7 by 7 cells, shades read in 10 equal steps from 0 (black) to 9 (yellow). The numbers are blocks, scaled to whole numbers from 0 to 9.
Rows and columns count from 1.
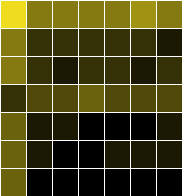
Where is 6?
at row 1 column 6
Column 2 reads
5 2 2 3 1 1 0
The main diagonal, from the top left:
9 2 1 4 0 1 0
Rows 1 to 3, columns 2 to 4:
5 5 5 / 2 2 2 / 2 1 2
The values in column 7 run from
0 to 5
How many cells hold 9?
1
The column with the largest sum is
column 1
